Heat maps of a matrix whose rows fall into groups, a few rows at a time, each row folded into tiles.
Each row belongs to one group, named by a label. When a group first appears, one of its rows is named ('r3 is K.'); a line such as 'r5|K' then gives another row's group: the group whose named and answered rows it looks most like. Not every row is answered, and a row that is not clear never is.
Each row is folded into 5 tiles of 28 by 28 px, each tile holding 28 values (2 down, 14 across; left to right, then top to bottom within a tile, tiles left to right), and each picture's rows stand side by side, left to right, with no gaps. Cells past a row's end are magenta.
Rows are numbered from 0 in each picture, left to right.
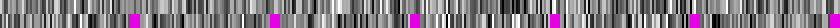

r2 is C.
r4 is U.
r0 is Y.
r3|U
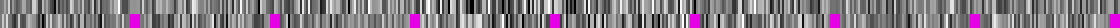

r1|C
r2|Y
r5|C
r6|U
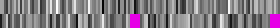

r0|Y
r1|Y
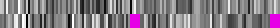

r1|Y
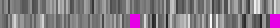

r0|C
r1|Y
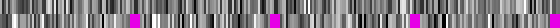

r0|C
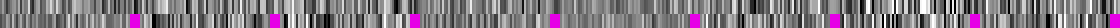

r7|U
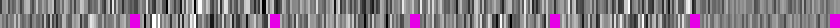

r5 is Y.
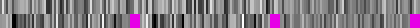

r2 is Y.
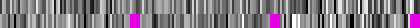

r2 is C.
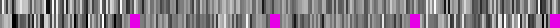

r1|U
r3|U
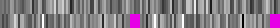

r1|C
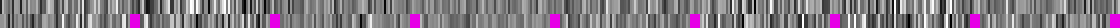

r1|Y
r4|Y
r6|U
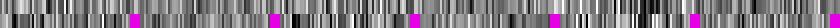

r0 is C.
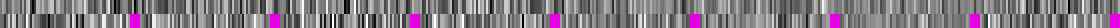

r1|C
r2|Y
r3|C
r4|U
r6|Y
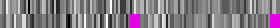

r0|U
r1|U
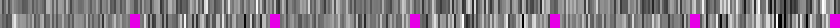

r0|C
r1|Y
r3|C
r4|U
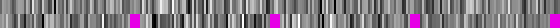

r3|Y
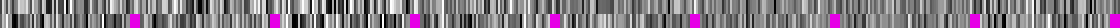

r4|Y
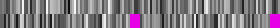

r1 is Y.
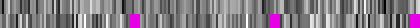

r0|U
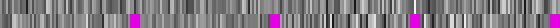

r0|C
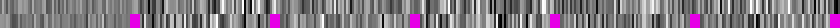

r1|Y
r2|C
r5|Y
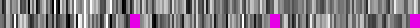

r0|U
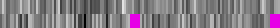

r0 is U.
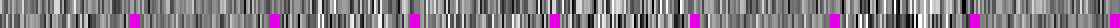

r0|Y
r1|Y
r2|C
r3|U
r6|U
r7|C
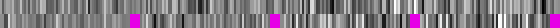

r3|U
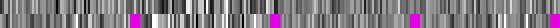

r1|C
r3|U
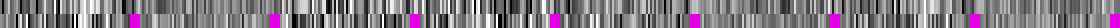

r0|U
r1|C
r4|Y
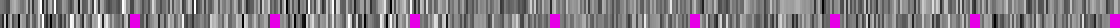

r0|C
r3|U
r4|U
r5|U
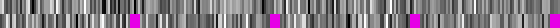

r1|U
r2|U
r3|C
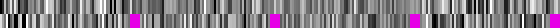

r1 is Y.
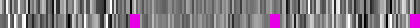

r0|U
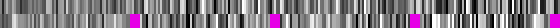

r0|C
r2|Y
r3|C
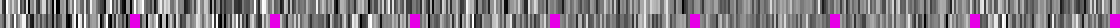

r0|U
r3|Y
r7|U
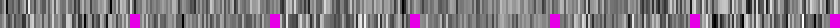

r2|U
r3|U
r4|U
